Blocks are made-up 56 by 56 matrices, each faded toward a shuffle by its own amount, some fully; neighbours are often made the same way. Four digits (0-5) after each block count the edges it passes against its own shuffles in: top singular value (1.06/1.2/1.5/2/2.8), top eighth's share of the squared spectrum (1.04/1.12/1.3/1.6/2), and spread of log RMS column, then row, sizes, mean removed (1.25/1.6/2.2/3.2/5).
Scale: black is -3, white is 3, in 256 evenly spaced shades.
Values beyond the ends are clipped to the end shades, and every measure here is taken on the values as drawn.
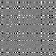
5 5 3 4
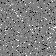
0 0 0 0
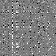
3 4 2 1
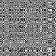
4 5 3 3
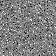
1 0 0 0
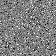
0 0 0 0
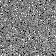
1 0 0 0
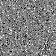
2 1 0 0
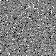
0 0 0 0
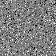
0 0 0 0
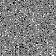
3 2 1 0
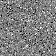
2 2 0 0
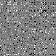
4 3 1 2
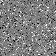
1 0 0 0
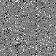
3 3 1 1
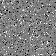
0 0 0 0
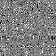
3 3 1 1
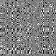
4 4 3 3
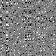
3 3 2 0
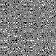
4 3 2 1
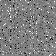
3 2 0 0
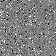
1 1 1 0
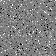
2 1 0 0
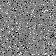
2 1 0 0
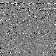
3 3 0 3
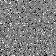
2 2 0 1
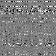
4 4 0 4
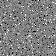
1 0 0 0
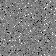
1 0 0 0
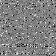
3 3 0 2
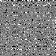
3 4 1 3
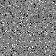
2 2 0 1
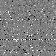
3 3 0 2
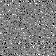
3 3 0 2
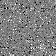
2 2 0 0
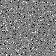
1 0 0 0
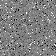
1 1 0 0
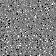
2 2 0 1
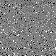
2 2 0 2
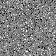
0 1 0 0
